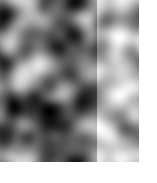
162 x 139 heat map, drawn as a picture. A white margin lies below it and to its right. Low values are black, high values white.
Ninth with the lowest average: bottom middle. Seam: vertical, 70% of the way across, the right part higher. Calmest part: bottom middle. Lone odd cells: none. Average level on the scale: 50%.
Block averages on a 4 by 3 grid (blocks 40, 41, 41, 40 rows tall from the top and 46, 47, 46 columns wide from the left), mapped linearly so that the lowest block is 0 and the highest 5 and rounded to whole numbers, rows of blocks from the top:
214
315
005
105
